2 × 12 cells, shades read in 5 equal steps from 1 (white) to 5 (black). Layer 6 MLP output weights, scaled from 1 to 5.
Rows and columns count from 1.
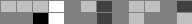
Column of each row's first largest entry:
7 3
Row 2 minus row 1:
1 1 3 0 0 1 0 0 0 1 0 -2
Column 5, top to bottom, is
3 3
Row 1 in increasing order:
1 2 2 2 2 2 2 3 3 3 4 4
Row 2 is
3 3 5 1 3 3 4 3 2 3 3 2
